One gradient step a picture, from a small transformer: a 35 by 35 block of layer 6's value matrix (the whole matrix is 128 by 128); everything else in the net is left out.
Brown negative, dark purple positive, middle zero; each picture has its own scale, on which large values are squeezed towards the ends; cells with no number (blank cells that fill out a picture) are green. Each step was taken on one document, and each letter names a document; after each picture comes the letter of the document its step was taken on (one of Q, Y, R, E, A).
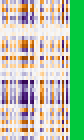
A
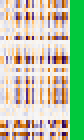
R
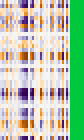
A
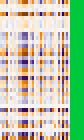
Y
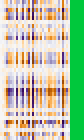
R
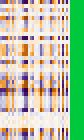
Y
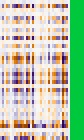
R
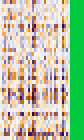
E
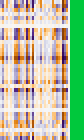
R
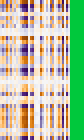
A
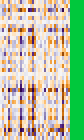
E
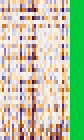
E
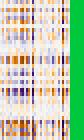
R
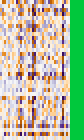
E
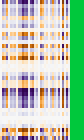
A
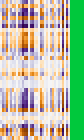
A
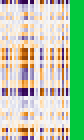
A
